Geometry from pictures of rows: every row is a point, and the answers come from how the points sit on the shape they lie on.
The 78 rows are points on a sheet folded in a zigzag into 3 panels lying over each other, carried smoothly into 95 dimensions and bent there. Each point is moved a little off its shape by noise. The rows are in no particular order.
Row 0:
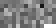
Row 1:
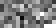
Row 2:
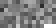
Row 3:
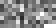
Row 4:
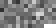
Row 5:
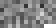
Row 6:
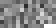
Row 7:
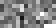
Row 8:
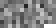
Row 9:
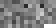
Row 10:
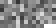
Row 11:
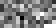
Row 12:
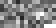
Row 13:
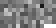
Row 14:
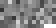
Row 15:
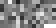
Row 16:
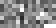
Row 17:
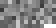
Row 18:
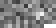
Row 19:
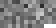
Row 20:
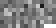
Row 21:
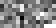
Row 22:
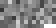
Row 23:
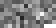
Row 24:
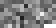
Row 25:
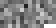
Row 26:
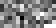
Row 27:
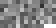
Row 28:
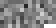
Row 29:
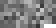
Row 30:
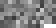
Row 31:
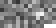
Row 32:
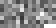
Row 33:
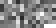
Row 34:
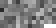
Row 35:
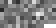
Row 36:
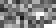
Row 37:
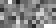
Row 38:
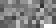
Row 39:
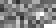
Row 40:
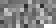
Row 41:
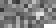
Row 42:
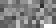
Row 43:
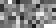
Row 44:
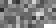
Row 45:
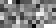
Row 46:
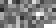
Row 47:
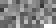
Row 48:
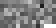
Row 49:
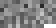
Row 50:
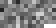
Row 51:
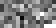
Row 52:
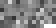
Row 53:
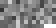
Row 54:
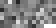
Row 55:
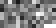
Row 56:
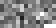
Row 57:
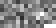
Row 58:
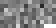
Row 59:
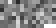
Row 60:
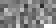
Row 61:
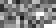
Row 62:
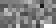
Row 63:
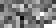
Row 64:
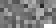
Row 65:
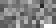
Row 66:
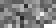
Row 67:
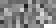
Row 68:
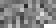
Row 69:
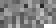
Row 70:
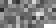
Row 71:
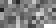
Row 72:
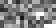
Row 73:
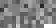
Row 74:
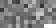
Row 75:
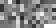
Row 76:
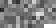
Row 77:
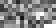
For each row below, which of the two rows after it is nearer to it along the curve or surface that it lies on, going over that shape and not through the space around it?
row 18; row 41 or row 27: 41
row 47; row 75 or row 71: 75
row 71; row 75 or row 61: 61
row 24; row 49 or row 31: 31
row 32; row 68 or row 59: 59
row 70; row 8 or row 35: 35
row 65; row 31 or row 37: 37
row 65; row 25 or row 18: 25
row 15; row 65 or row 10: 10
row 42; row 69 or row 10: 10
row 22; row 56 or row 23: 56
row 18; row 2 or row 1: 1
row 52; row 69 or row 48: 48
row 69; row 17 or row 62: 62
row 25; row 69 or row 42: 69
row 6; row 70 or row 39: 39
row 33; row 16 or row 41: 16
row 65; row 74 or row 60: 60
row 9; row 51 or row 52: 51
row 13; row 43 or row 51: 43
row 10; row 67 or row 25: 67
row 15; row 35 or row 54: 54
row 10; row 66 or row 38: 38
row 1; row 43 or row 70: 70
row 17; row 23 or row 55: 55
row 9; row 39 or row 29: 39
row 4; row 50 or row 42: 50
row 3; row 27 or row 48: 27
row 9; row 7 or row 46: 46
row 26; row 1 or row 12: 1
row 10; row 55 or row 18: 55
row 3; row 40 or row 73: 40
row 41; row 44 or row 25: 44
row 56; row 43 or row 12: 12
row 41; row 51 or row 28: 51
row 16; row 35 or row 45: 45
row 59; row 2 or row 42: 42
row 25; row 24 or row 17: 17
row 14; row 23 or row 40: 40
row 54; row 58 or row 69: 58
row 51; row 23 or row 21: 23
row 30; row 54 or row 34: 54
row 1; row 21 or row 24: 24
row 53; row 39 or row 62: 62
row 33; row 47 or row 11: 47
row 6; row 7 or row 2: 2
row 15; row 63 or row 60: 60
